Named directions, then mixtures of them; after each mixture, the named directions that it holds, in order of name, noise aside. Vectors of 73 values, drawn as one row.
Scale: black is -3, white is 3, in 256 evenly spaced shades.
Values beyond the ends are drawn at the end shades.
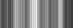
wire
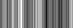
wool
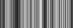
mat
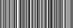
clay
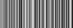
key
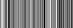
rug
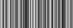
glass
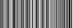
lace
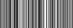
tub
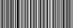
clay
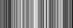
tub, wire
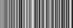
key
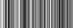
glass, mat, rug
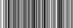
rug, wire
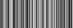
lace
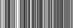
clay, mat, rug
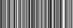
clay, glass, key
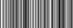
glass, rug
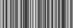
glass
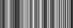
mat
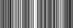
key, wire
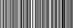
glass, key, lace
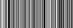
rug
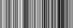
glass, rug, wool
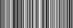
lace, mat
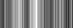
wire, wool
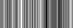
wool
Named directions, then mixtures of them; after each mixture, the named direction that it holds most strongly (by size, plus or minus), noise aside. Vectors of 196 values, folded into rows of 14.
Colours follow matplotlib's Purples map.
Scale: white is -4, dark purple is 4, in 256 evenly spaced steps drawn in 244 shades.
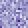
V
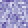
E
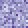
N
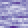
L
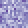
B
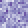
E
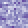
B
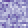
E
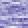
L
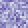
E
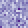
V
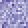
E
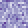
E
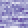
L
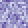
E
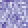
E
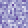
B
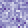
V
